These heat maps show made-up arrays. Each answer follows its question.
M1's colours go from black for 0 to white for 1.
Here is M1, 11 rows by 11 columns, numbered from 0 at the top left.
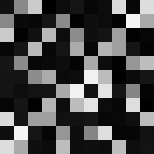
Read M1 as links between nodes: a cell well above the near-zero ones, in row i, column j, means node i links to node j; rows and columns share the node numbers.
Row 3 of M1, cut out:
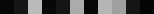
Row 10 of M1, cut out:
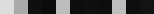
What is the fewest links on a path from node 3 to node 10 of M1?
2
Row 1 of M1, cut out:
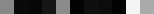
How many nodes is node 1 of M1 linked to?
4
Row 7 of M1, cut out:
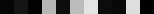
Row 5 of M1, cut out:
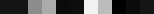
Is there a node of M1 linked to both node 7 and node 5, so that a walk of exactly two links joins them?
yes
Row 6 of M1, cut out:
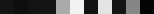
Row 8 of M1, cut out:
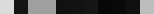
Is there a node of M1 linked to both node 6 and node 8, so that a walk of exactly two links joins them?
no
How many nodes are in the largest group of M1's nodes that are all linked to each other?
3
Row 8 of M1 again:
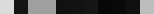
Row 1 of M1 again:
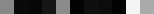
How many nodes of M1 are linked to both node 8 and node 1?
2
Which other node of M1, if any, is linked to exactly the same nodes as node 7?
none
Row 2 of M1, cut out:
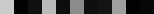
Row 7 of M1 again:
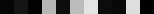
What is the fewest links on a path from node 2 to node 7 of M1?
2
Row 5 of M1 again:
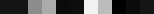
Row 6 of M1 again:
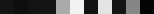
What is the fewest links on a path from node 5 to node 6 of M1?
1
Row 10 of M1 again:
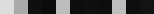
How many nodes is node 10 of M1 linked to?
4
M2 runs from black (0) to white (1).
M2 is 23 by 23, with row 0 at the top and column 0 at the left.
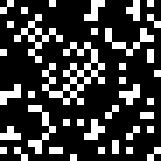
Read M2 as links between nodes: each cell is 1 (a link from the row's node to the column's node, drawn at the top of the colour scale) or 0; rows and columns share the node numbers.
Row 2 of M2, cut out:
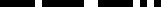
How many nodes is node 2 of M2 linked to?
5
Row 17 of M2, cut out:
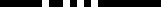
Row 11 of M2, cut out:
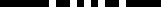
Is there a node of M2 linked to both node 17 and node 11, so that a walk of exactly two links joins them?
no
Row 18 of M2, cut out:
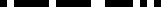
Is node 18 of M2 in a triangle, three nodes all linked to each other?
yes
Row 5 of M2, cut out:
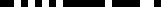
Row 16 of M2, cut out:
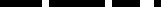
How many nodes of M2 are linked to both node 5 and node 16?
4
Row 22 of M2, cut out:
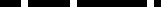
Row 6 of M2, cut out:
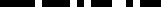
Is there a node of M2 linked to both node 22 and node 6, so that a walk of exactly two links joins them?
yes
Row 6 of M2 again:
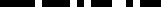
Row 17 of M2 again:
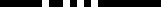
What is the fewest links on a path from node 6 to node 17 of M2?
1
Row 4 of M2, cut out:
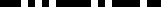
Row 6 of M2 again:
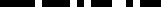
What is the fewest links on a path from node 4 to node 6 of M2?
2
